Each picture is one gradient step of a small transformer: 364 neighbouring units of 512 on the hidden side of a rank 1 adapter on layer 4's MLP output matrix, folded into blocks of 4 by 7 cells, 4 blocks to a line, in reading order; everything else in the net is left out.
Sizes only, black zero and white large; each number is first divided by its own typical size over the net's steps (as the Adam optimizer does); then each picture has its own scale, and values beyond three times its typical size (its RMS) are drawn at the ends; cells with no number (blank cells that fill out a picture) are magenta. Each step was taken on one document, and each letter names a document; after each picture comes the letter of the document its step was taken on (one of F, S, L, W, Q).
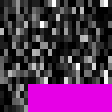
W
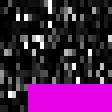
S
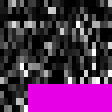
W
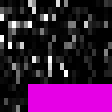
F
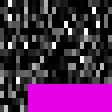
S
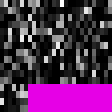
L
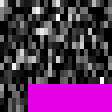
W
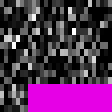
W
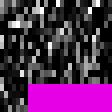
L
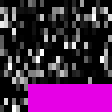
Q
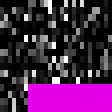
Q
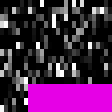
Q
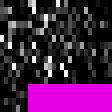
F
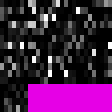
F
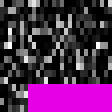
L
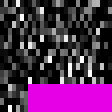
L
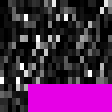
S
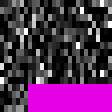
W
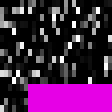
Q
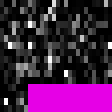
F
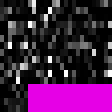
F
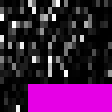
F
